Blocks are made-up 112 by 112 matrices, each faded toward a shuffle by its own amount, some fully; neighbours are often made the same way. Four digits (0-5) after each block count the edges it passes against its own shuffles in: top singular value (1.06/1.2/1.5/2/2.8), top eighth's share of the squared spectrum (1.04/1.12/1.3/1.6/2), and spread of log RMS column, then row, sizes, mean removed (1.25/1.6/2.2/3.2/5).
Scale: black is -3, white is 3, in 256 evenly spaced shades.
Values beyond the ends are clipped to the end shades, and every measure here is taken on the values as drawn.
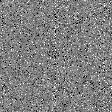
1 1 2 0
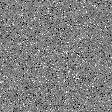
0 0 0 0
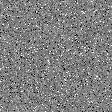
0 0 0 0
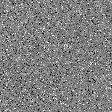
0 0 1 0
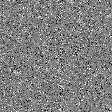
1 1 1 0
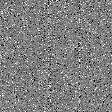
1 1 2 0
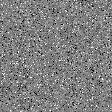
0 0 1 0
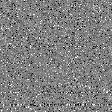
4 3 1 2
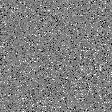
3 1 0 0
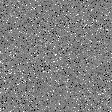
0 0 0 0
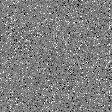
2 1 1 0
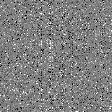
3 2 2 0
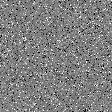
0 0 0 0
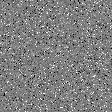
0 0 0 0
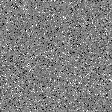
1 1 0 0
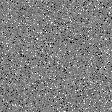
1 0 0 0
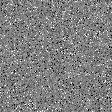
2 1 0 0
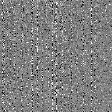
3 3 4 0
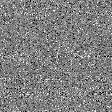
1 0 0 2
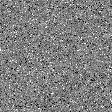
0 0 0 0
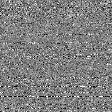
2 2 0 4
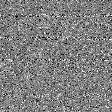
1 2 0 3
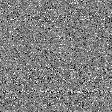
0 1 0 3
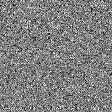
1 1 0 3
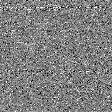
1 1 0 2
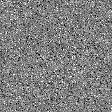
0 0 0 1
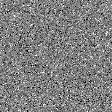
0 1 0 2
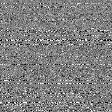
2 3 0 4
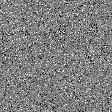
0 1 0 1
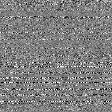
2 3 0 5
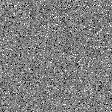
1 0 0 1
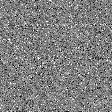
0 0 0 1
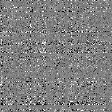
2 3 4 4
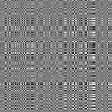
5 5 5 5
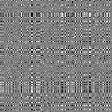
5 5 4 4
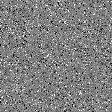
3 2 0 1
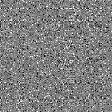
4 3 2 2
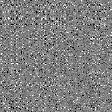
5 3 2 2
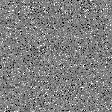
3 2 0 1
